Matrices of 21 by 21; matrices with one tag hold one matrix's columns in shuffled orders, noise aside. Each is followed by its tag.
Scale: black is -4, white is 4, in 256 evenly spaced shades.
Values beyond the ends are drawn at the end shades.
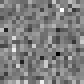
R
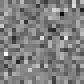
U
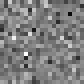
U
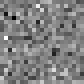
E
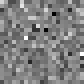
U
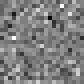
E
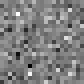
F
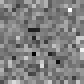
R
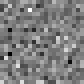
R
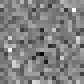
R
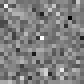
E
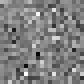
F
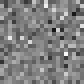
U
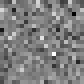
U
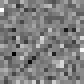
R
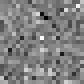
E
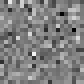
U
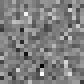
F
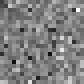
R
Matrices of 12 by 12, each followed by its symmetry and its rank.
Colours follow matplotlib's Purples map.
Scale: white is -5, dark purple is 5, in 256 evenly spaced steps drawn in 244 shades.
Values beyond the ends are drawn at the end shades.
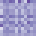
antisymmetric, rank two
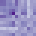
symmetric, rank two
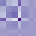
symmetric, rank one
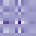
neither, rank one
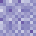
symmetric, rank two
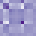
symmetric, rank two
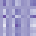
neither, rank one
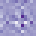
antisymmetric, rank two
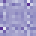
antisymmetric, rank two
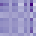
neither, rank one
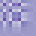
symmetric, rank one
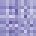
antisymmetric, rank two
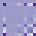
symmetric, rank one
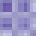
symmetric, rank one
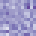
antisymmetric, rank two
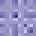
symmetric, rank two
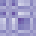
symmetric, rank one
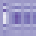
neither, rank one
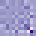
symmetric, rank two
